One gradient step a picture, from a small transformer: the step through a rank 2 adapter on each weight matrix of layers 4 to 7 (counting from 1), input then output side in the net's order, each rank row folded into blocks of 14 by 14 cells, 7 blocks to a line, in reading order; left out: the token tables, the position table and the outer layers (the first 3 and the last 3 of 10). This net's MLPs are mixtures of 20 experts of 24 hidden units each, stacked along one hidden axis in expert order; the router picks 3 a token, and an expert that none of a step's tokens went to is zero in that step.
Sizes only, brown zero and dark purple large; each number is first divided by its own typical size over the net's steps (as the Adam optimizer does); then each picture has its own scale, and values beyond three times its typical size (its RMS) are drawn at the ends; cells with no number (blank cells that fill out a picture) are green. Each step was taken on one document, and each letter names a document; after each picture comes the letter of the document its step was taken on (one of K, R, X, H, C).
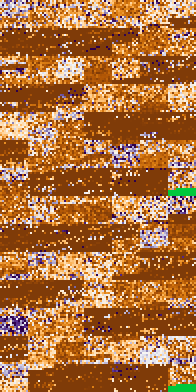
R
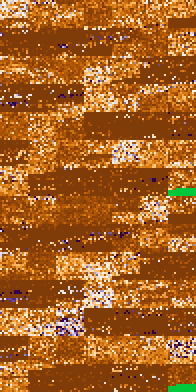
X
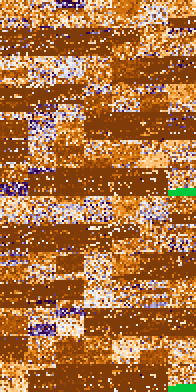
R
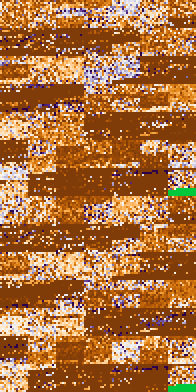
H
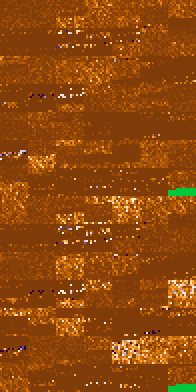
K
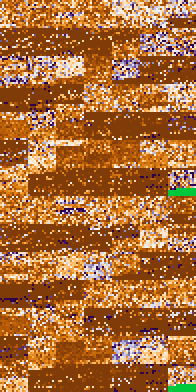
R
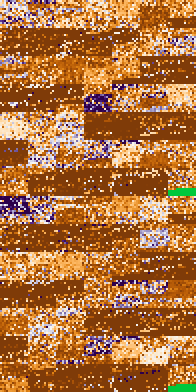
R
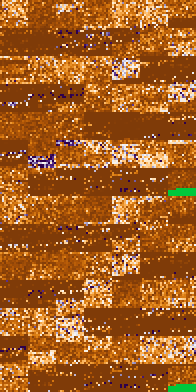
K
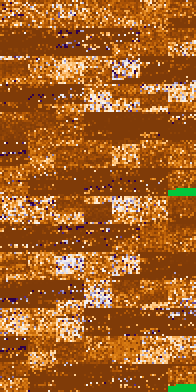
K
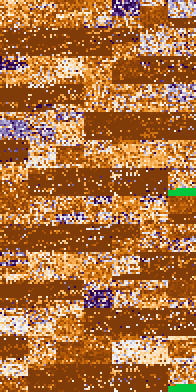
R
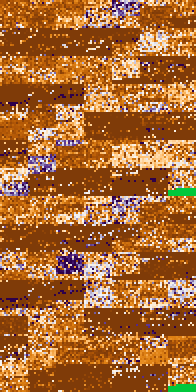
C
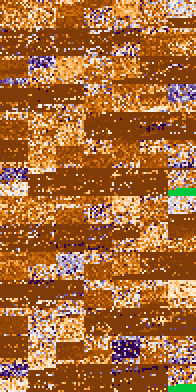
H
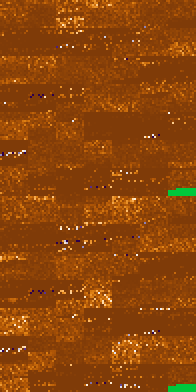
K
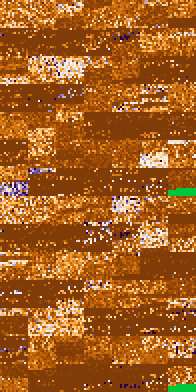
C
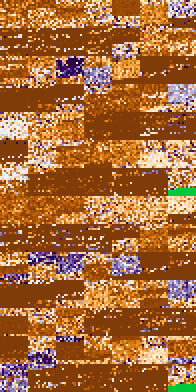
H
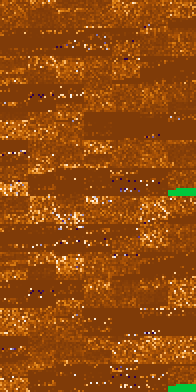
K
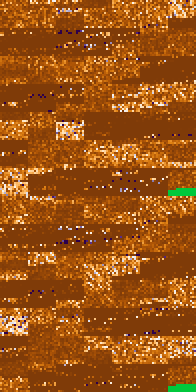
K
